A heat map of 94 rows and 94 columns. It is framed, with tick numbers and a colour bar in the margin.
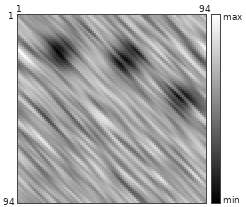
The halves do not mirror each other. No single row or column stands out from its neighbours. There are three dips. Streaks slant down to the right. Most values sit high, with a long tail of low ones.
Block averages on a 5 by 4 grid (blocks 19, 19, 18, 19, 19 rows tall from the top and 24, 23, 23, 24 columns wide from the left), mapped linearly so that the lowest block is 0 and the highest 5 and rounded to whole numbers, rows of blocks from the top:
2 3 3 5 / 3 4 0 3 / 4 5 5 0 / 4 4 5 5 / 4 5 4 5
